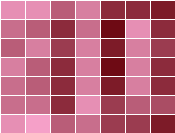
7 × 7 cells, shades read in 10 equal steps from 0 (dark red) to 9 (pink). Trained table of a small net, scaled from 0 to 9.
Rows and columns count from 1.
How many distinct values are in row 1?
5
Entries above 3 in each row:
4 4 4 4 4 5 4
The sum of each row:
33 29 33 30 30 34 35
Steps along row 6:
same down up down up down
